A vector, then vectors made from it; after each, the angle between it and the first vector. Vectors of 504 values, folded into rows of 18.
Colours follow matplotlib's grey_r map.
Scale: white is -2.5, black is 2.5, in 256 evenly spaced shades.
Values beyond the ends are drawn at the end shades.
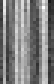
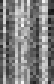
nearly parallel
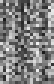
partly opposed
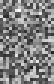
orthogonal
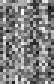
partly aligned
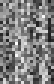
partly aligned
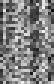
partly aligned
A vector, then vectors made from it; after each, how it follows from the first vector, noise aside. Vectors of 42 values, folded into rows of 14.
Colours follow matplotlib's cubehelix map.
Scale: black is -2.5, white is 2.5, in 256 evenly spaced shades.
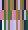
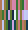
wrapped around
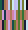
reversed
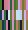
wrapped around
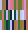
wrapped around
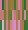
shrunk
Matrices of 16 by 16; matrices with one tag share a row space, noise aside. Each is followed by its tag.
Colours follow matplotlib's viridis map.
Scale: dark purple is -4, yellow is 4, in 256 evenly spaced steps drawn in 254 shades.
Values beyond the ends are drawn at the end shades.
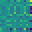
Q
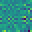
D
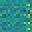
D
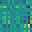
D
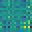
D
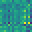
D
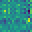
D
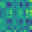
Q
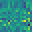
D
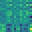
Q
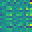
Q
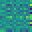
Q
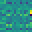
Q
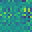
D
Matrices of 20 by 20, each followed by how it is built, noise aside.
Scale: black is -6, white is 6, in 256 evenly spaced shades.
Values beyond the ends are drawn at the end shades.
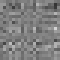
low rank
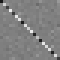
diagonal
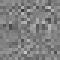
low rank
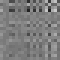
low rank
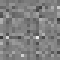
low rank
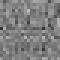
low rank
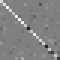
diagonal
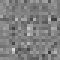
low rank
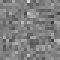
low rank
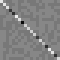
diagonal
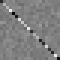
diagonal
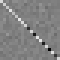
diagonal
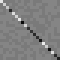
diagonal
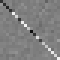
diagonal
